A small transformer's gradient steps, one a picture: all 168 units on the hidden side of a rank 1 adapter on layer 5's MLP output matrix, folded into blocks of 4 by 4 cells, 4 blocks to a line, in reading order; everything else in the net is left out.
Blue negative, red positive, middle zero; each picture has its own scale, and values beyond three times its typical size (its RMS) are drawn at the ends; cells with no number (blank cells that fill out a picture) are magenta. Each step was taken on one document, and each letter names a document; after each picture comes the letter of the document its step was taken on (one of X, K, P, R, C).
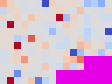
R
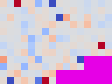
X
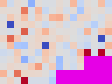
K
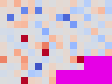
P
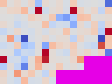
P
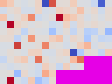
R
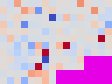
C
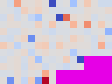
X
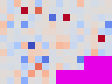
C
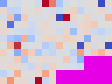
R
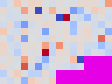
P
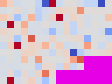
R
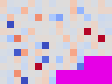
K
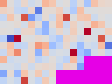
K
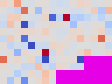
C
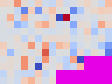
P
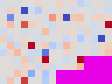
C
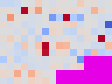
C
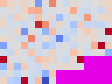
X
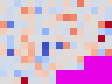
C
